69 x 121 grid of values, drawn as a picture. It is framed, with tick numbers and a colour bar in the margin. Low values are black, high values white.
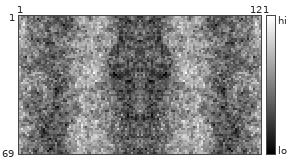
It is mirror symmetric from left to right. Stripes running up and down repeat 3 times from left to right. The centre is the ninth with the lowest average. There is no overall slope. The texture is blotchy. The histogram is bell-shaped.
